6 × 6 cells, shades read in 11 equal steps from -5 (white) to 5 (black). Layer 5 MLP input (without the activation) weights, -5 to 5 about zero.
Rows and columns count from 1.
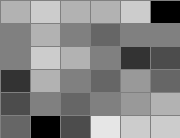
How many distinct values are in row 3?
5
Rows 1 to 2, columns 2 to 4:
-3 -2 -2 | -2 0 1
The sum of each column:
4 -5 -1 -4 -5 3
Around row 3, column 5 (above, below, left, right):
0 -1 0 2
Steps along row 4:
down up up down up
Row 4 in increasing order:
-2 -1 0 1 1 3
